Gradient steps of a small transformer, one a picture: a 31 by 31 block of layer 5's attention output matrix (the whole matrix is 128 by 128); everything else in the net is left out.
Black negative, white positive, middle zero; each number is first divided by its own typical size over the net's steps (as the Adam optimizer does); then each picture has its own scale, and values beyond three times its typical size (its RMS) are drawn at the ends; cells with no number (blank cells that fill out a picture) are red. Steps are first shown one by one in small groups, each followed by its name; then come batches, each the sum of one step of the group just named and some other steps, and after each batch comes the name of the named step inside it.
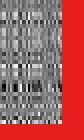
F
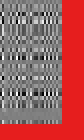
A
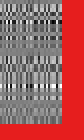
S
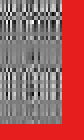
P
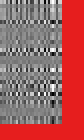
F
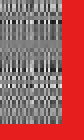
S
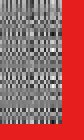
P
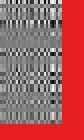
P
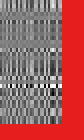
S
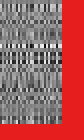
F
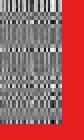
P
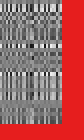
P
